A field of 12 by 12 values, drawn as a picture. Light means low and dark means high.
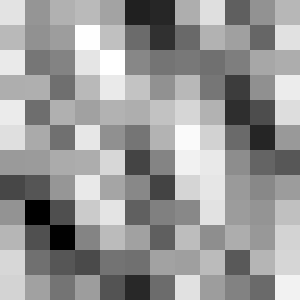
Stripes: upright, repeating 3 times. Average level on the scale: 40%. Ninth with the highest average: bottom left.
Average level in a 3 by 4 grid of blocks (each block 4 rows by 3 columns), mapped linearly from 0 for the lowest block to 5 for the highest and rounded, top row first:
2 1 4 3
3 2 0 5
5 4 2 2
